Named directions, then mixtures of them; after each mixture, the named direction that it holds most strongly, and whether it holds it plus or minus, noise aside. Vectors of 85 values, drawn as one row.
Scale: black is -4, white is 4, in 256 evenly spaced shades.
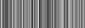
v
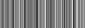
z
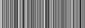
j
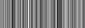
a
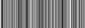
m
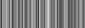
v, minus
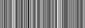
a, minus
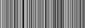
j, plus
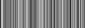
m, minus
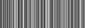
j, minus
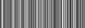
m, minus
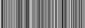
m, plus
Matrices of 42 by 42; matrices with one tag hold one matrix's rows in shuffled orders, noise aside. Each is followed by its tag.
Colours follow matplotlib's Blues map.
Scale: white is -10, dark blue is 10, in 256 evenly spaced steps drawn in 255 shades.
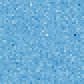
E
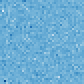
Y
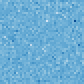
E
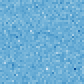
E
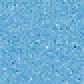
E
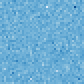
E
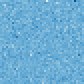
E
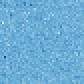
Y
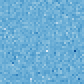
E
